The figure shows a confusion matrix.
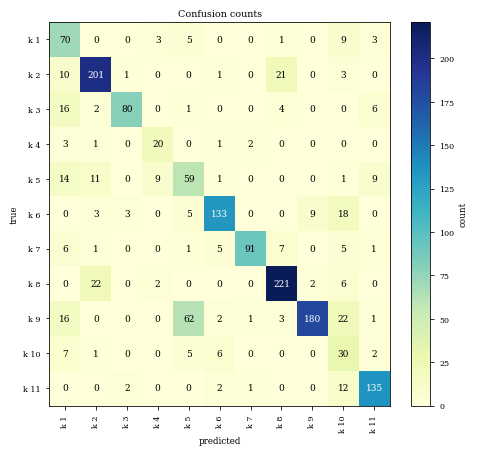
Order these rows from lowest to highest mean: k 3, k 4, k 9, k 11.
k 4, k 3, k 11, k 9
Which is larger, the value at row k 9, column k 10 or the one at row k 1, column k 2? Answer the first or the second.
the first
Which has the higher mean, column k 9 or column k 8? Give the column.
k 8
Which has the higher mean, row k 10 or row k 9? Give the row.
k 9
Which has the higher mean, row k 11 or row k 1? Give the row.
k 11
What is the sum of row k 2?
237
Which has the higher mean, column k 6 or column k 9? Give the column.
k 9
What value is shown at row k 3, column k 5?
1
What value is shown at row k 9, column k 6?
2
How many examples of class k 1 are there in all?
91
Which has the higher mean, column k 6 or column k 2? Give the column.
k 2
